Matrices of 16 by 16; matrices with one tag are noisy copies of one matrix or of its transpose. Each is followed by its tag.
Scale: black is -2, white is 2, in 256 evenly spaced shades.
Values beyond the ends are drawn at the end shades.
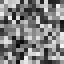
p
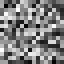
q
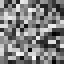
q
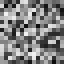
q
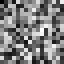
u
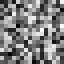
u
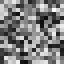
p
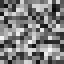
u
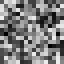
p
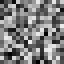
u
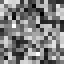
p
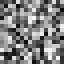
u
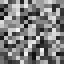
q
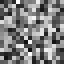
u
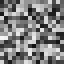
u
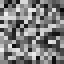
q
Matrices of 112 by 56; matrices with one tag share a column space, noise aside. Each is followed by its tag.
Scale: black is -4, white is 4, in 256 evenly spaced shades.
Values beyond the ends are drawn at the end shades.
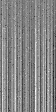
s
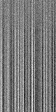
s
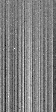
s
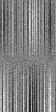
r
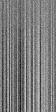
s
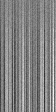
s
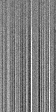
s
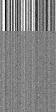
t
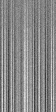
s
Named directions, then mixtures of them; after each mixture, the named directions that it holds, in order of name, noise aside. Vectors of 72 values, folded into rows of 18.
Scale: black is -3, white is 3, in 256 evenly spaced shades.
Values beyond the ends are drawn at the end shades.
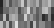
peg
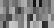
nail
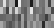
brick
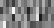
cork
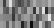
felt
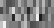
cork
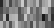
peg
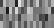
brick, peg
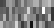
felt, peg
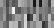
cork, nail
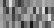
felt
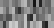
nail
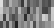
peg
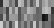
brick, peg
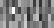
cork, nail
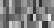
felt, nail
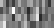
cork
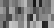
nail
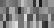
nail, peg
